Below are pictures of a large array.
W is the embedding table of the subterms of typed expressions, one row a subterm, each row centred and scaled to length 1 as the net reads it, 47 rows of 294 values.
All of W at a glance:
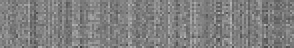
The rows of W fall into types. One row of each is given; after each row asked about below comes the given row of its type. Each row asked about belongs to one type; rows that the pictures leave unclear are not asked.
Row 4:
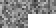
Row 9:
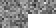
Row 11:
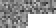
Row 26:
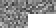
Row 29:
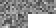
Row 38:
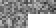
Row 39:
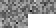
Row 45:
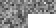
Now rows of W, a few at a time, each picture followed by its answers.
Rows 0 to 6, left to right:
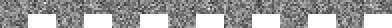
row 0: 9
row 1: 38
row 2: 26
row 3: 39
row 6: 38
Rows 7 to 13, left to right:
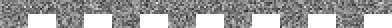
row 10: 39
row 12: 11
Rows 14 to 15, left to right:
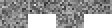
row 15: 29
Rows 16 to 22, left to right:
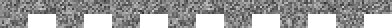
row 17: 29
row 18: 9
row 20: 39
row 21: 38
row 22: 26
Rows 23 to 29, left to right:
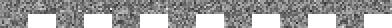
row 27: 39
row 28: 39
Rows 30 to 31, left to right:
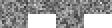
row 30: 38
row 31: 45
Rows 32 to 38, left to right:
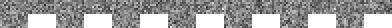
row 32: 29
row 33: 38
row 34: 4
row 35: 26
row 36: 4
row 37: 4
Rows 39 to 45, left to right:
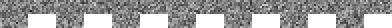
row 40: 11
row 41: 26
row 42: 9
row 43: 26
